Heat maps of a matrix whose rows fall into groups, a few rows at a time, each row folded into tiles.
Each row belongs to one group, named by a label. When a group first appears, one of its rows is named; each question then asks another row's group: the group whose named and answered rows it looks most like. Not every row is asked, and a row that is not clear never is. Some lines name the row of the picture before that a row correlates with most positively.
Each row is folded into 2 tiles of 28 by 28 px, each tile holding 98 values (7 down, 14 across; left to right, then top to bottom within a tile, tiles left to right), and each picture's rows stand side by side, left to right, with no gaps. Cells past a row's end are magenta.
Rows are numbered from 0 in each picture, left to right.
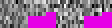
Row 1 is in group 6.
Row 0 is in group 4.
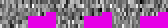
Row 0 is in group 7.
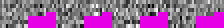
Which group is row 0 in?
6
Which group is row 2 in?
6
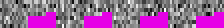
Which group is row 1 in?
4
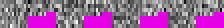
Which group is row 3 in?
4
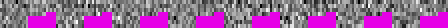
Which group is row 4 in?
6
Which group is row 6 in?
7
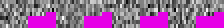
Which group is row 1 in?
4
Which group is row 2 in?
6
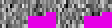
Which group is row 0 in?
6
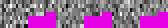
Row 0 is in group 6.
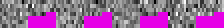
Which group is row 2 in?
7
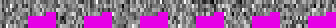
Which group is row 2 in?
7
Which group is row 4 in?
7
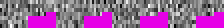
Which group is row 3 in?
6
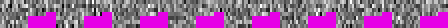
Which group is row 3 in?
4
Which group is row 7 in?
4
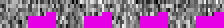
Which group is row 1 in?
4
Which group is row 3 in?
7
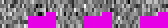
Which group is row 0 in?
6
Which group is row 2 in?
4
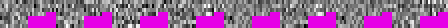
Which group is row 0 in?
4
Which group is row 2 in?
6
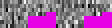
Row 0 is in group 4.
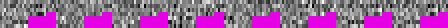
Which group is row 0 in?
6
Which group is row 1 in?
4
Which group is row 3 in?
4
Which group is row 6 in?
6
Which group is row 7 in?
6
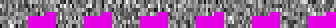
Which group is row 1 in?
6
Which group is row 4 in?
4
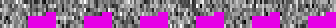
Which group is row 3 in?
7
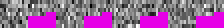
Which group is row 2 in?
6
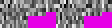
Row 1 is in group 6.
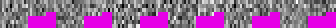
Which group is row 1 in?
4
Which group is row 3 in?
4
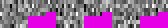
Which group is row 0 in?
7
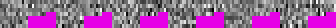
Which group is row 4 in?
4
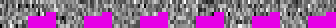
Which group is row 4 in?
6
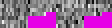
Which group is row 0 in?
4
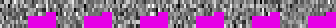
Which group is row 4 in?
7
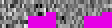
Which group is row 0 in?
6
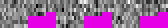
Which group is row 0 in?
6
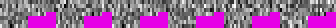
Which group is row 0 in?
7
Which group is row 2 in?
7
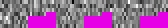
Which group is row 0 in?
4
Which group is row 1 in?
4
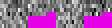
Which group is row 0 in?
7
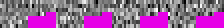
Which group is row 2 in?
6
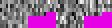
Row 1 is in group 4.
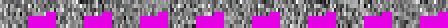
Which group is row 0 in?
7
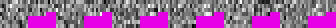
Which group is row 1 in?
7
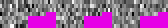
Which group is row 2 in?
7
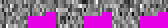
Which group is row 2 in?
7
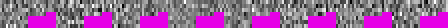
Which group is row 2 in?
6
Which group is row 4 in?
7
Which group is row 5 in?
6
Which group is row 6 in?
6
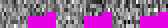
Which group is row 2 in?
6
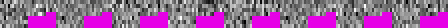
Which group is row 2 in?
6
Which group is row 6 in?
7
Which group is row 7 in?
6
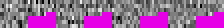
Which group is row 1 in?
6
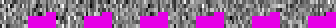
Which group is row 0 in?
6
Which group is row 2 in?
6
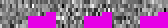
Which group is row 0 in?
7
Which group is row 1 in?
4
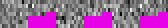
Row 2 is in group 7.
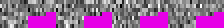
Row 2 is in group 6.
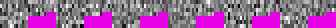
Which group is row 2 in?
7
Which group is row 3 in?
4
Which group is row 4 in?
6
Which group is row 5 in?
4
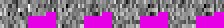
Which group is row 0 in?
7
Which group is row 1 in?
6
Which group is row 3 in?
6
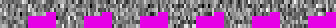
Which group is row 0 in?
7
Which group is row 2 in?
6
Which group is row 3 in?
6
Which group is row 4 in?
6
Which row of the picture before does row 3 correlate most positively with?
1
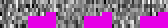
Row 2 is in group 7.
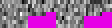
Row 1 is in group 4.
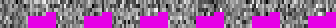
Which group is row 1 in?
6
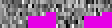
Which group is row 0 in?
7
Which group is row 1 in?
7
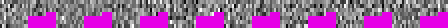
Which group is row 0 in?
6
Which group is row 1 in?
4
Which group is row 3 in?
4
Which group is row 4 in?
6
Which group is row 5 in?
6
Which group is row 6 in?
6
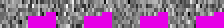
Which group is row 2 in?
4
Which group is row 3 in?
7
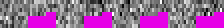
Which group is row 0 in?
4
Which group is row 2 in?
7
